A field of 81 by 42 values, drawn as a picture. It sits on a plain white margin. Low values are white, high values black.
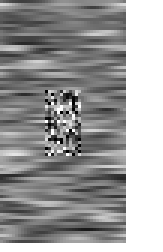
Slope: none. Grain: streaks across. Roughest part: centre. Odd patch: rougher, in the centre.
